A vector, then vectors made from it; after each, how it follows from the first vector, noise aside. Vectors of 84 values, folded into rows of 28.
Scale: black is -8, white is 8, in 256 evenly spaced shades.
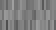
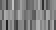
scaled up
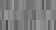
copied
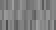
copied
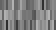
scaled up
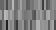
scaled up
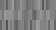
copied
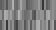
scaled up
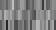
scaled up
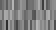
scaled up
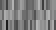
scaled up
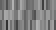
scaled up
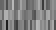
scaled up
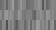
copied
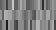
scaled up
